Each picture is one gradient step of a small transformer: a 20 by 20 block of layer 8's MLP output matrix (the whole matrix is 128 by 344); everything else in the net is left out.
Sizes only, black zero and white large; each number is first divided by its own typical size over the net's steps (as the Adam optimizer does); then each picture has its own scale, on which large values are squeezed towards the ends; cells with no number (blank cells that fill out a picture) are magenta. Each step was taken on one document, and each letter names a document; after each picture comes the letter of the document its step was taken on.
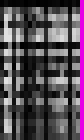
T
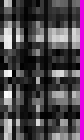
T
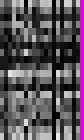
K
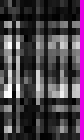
T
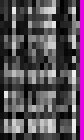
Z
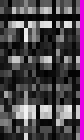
K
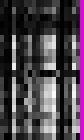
Z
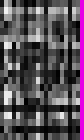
T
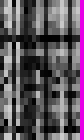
T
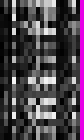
Z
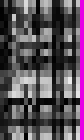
K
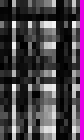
Z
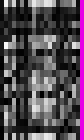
Z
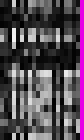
K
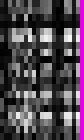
K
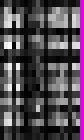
T
